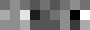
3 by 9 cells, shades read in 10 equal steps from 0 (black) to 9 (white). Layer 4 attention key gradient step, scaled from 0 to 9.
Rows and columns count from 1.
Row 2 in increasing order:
0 1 3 4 5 5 6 8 9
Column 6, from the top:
3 4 3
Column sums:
15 15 18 7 10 10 14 7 19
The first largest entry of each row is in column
2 9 3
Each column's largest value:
6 5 8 3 4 4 5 5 9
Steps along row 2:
down up down up up up down up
